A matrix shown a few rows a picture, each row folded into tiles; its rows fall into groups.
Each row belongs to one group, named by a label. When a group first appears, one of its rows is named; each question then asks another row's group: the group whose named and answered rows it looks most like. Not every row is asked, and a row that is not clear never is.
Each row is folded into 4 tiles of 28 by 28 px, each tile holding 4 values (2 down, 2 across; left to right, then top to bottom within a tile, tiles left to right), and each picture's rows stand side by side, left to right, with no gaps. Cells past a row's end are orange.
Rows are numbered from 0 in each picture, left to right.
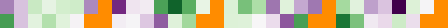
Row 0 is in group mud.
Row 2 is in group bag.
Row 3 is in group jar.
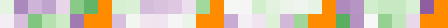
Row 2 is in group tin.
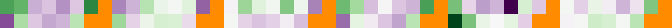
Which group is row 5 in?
tin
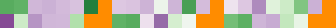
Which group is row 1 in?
jar
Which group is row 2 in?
jar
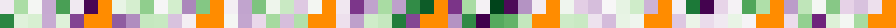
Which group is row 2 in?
tin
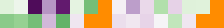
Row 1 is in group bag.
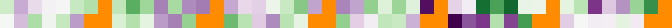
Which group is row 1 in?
bag
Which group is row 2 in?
jar
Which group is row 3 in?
mud
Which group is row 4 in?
tin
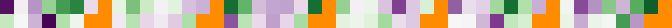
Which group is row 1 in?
bag
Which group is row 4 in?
jar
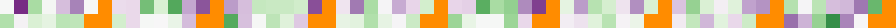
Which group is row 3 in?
tin
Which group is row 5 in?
tin
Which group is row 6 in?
bag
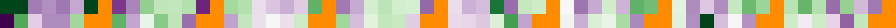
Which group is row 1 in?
mud
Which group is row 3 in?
mud
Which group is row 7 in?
bag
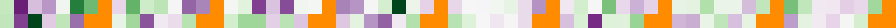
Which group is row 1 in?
bag
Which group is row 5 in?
bag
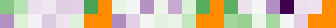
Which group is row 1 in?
tin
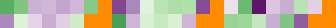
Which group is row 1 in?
mud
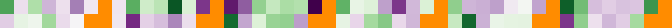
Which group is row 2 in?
mud
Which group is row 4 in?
jar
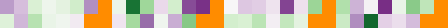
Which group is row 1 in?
bag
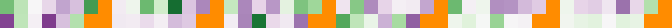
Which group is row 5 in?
tin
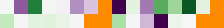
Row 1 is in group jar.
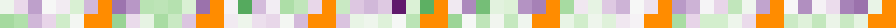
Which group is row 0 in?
jar
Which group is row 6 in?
mud
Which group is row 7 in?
tin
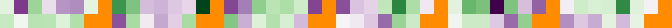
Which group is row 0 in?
tin
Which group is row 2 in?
mud
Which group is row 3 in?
jar
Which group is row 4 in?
bag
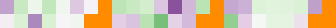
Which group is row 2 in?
mud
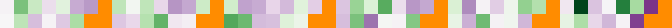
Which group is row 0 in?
bag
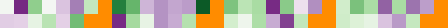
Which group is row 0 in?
tin
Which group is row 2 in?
bag
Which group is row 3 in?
bag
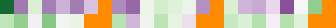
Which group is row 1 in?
mud
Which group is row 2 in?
tin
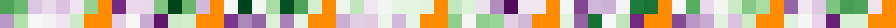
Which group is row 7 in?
jar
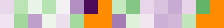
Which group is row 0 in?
bag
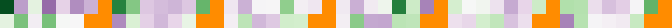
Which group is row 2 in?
jar
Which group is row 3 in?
jar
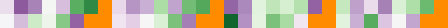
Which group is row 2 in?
mud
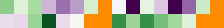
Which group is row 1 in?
tin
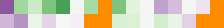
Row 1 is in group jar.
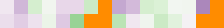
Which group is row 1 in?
mud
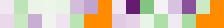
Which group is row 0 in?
bag
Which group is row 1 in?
tin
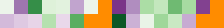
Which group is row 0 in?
tin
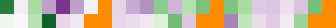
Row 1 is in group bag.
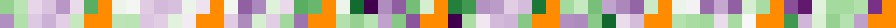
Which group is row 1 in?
jar
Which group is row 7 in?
mud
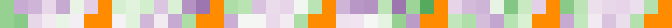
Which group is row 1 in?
bag
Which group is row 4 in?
jar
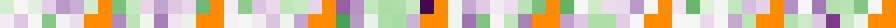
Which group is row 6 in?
bag
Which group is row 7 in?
jar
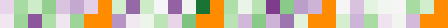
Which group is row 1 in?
tin
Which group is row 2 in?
bag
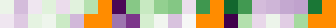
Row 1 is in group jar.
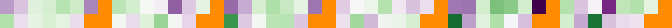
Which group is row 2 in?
mud
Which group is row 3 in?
bag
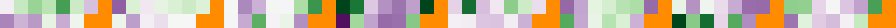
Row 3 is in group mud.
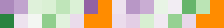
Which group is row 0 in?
mud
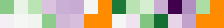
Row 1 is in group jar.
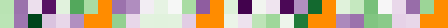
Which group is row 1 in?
mud
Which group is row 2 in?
tin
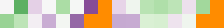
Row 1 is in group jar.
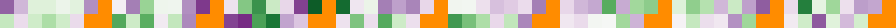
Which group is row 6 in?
bag
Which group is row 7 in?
bag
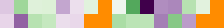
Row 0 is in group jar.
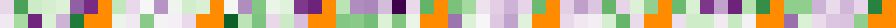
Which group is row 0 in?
bag
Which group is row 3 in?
tin
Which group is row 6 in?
tin
